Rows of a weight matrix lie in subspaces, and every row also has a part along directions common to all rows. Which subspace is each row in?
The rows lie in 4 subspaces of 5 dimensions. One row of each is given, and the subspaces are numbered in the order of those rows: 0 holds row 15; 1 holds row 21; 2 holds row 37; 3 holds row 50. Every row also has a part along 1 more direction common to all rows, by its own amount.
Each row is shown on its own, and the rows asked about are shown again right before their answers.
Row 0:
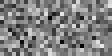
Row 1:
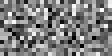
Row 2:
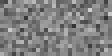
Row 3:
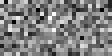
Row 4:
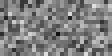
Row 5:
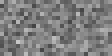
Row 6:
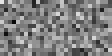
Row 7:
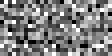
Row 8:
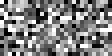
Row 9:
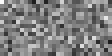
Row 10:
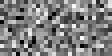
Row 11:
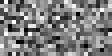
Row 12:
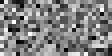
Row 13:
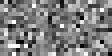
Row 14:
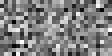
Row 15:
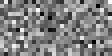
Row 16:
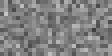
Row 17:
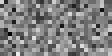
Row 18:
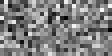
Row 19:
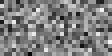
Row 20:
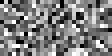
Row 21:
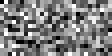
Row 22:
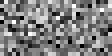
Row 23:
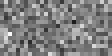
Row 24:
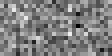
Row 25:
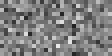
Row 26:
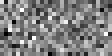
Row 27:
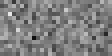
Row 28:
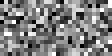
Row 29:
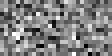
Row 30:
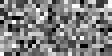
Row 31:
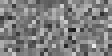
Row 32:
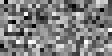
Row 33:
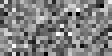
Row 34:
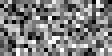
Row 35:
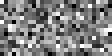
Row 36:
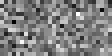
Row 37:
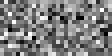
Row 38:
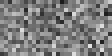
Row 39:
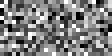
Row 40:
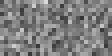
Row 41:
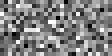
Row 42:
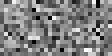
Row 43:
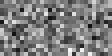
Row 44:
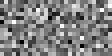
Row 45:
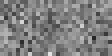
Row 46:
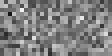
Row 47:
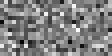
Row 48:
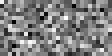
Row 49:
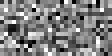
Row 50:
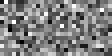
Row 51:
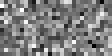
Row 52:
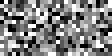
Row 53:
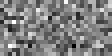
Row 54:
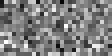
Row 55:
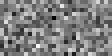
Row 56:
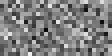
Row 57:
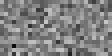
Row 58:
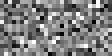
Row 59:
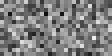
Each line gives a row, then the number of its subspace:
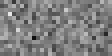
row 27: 2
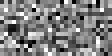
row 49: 3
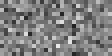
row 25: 0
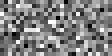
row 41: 1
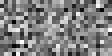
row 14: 0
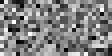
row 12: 3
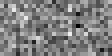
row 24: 3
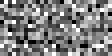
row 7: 2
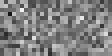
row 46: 2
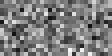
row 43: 1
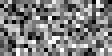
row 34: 3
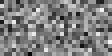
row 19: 2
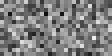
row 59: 1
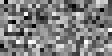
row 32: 1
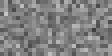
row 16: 3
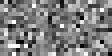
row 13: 0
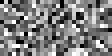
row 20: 0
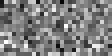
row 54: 2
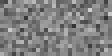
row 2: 0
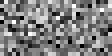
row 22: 0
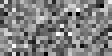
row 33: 3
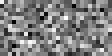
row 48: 1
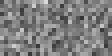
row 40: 2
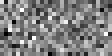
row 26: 2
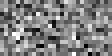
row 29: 1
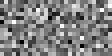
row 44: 1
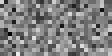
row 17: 3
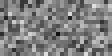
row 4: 3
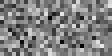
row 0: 1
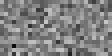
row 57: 1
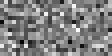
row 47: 2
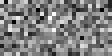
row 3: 0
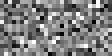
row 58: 3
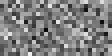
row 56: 2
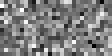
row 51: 2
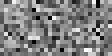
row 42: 3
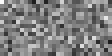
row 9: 0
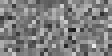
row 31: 2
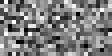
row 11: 1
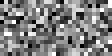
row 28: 0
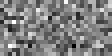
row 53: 3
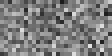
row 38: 0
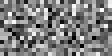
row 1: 1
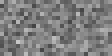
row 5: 1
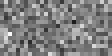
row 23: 2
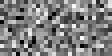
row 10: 1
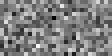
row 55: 1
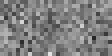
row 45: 2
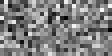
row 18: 3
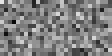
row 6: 0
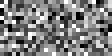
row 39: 2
